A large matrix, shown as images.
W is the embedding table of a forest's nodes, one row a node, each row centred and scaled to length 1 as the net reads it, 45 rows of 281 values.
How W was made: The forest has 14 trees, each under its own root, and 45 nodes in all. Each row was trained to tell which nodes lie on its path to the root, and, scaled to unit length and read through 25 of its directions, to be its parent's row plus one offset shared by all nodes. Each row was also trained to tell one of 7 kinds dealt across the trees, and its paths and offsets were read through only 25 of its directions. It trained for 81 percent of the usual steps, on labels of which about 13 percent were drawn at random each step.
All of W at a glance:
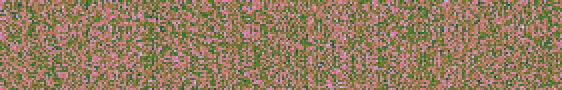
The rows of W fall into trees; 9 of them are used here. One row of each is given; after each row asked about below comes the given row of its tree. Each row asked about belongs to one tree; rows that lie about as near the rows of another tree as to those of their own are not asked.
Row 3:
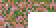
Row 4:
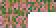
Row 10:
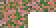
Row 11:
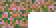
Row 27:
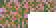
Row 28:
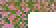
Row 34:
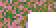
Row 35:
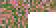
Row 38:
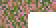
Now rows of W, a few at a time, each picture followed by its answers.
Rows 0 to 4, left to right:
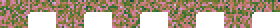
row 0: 35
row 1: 35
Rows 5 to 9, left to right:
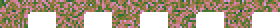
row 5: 27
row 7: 38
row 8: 38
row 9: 34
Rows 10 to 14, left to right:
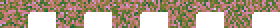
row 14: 38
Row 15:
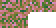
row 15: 27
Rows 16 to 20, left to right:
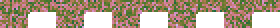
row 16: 4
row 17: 3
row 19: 35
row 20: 28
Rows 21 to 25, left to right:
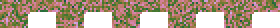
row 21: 38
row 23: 11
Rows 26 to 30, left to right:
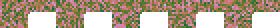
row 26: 27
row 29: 11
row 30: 28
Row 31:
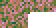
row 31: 11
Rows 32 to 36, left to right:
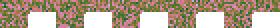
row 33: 10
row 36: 3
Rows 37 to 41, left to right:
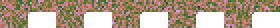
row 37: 28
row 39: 28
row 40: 10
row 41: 35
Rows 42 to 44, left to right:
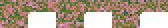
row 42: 11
